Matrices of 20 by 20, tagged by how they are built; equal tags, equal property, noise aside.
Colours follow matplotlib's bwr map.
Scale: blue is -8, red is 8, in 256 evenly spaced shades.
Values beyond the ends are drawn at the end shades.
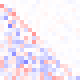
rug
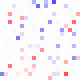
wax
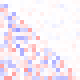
rug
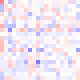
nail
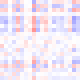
nail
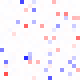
wax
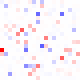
wax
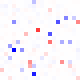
wax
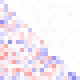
rug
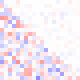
rug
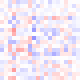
nail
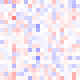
nail
